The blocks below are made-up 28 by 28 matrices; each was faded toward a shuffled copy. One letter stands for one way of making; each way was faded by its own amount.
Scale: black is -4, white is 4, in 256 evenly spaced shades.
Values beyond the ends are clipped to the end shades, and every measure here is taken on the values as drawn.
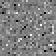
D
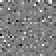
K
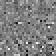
K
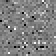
K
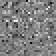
K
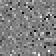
D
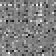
K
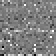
D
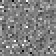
D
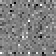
K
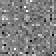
K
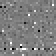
D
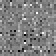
K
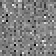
K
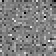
K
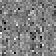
K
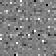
D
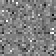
K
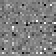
K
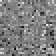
K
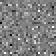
K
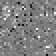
D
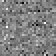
D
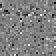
D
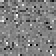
D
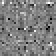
K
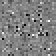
D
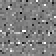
D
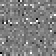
K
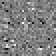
K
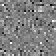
K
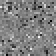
D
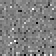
D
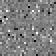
D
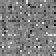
K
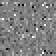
D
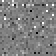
D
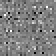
K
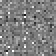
D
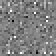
K
